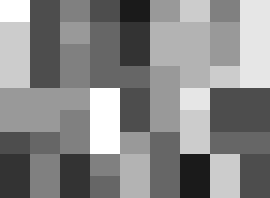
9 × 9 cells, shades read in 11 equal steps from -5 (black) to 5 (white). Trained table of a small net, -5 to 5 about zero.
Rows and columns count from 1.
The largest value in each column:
5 1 1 5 2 2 4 3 4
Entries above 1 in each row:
3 4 4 4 2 2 2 2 2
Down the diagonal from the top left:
5 -2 0 -1 -2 1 3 3 -2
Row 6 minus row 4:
-2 3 0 6 -1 0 1 -5 -6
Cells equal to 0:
9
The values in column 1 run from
-3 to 5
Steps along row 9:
up down up up down down up down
